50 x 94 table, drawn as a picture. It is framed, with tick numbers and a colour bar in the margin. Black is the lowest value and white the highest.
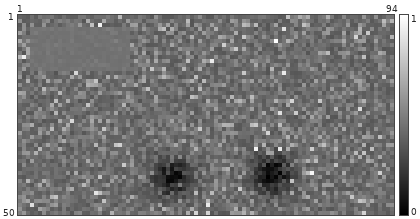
Calmest part: top left. Odd patch: calmer, in the top left. Dips: two. Slope: none. Stripes: none. Mirror symmetry: none. Odd rows or columns: none.
